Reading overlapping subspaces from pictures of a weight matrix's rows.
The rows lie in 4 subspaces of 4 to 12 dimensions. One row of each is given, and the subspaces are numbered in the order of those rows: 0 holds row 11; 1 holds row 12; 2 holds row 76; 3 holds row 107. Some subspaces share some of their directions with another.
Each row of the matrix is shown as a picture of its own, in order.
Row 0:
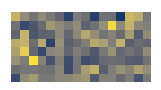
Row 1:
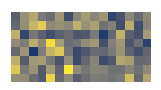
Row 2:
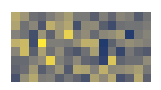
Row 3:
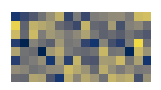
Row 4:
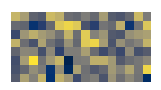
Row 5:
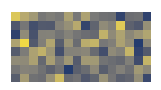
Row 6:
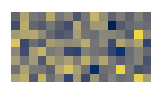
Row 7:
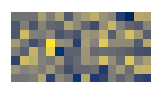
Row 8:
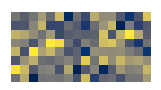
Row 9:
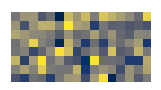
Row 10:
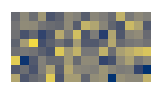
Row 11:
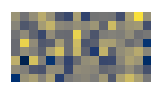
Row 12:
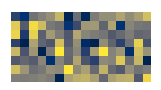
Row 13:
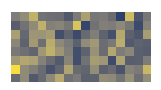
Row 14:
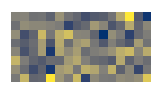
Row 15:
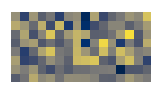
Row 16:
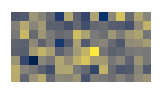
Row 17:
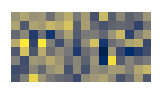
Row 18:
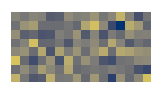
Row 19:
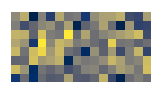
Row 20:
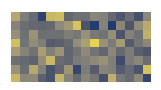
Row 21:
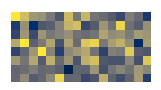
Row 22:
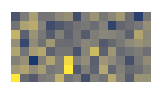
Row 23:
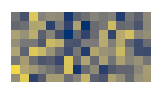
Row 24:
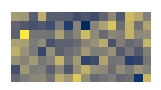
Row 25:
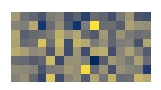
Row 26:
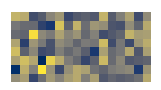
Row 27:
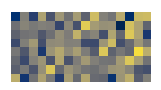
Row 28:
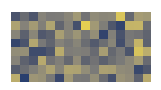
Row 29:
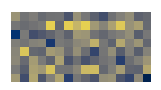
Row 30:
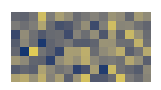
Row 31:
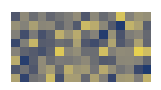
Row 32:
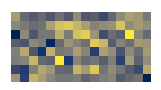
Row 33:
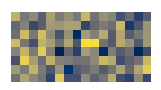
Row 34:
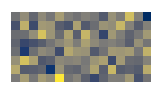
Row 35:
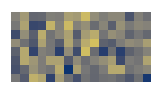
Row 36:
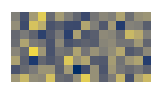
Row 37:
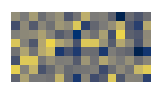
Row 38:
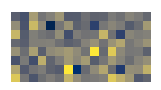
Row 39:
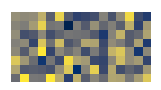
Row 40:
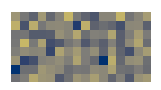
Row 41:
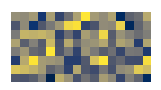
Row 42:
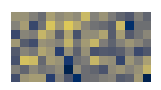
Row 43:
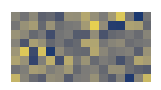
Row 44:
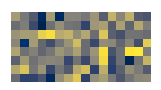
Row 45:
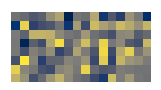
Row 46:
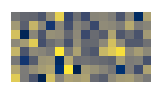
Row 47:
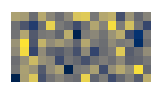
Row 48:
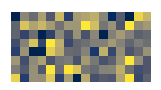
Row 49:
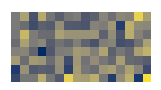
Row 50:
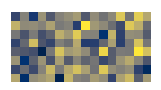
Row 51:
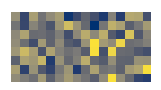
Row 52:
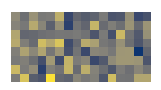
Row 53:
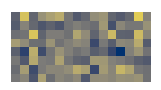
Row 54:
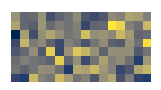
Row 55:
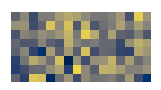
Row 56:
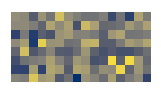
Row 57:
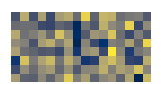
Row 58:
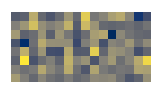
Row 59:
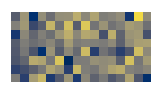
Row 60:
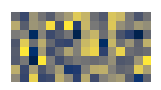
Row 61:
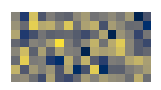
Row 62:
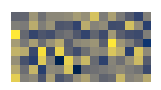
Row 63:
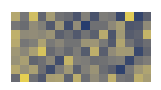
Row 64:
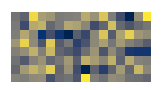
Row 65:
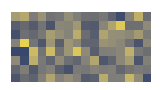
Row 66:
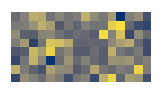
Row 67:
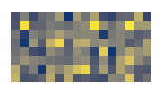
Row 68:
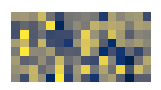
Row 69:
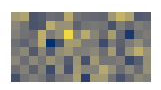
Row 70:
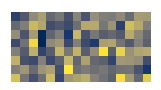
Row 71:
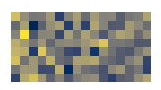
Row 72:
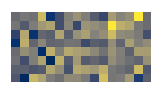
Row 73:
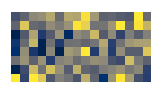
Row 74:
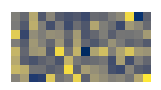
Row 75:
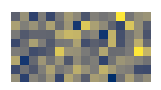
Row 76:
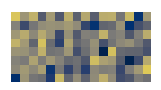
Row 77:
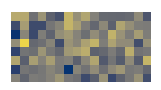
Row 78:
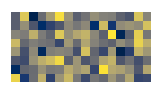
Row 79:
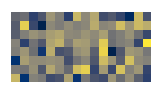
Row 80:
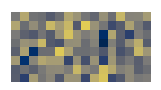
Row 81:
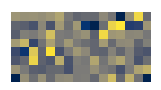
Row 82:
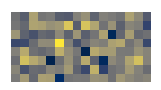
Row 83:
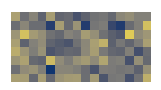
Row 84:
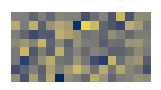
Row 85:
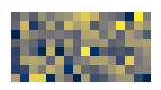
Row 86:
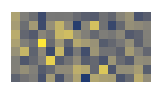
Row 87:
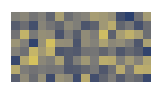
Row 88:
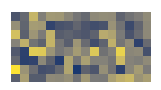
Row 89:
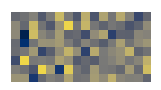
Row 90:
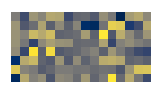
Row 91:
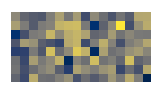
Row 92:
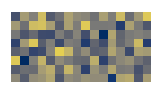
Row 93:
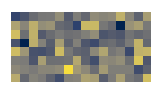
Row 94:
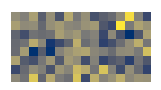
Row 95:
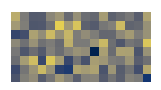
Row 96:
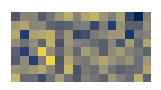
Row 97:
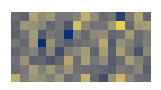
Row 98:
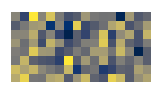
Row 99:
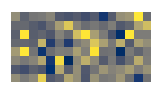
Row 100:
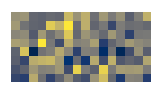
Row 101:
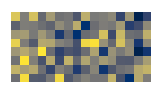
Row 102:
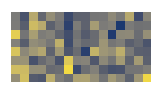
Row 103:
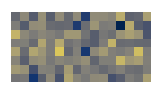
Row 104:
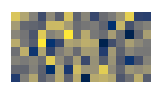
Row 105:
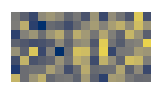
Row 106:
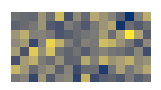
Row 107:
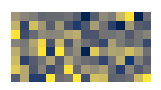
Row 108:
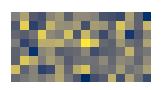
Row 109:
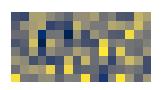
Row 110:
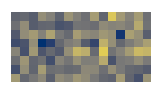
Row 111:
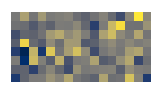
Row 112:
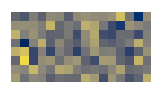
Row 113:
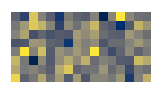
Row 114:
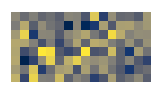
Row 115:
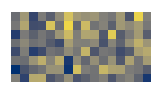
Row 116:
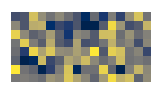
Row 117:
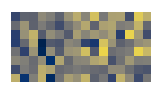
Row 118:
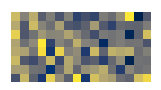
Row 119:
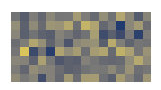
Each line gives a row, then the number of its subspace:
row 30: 2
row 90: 1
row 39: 2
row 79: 2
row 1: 2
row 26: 0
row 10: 1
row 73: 3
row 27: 3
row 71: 0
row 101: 1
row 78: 0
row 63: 3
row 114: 0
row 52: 2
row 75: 3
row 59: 3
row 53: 0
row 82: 0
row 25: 2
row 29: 0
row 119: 0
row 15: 0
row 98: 3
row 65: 1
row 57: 0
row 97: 3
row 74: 2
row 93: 1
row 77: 1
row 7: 3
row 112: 1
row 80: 2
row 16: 0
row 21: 1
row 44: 2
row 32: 0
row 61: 0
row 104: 3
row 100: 2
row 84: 2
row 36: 2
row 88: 0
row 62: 0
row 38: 0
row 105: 2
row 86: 2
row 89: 0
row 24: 0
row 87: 3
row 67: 2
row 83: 0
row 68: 0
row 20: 0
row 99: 0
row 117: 2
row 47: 0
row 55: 1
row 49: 0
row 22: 0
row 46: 0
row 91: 0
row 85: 3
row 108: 2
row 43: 1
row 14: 2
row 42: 0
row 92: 2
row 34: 2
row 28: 1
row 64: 2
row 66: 0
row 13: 2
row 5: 1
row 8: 3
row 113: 0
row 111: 1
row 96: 0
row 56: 2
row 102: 1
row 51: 0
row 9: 2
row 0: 0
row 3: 1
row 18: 1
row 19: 3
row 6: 0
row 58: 0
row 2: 2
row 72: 0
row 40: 2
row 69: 2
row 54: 0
